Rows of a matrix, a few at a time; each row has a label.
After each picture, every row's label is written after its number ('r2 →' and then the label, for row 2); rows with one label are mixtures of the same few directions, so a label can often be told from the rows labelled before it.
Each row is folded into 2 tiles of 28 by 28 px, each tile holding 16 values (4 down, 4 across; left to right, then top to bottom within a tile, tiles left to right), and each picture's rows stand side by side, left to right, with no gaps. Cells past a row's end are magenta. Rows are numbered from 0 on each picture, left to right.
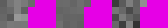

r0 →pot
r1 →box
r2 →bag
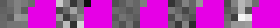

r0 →pot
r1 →bag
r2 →bag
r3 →bag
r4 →pot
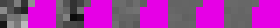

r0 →box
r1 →pot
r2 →box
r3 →pot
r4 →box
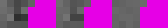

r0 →pot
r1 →pot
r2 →bag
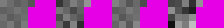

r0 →bag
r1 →bag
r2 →bag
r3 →box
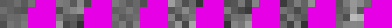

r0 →box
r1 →box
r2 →bag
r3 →bag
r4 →box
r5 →bag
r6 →pot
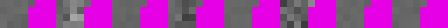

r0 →box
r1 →pot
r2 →pot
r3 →pot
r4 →box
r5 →bag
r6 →bag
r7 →box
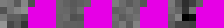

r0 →box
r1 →pot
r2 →bag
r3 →pot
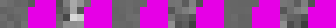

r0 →bag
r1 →pot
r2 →pot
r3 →box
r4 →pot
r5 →box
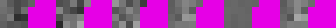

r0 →pot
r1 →box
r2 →bag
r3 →pot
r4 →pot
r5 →pot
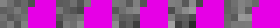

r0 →bag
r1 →box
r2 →box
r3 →box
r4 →pot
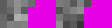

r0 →pot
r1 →box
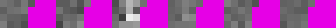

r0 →box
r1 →box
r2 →pot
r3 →pot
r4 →bag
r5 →box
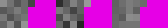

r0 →bag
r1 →bag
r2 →pot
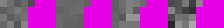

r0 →bag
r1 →box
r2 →pot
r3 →box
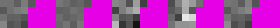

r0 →box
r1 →bag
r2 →box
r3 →pot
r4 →box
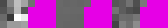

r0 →pot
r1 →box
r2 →box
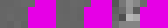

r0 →bag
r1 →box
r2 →pot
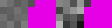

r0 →bag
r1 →box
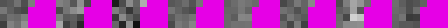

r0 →box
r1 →box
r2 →bag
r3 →box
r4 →pot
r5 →bag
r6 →pot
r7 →pot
